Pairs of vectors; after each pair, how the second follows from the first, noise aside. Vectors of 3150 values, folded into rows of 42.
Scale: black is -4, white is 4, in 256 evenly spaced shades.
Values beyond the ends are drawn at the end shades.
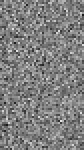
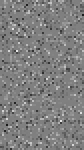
partly zeroed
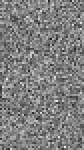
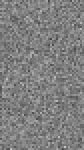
shrunk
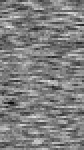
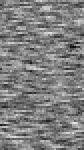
reversed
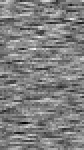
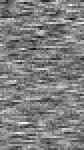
negated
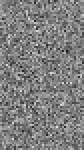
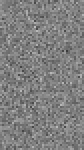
shrunk
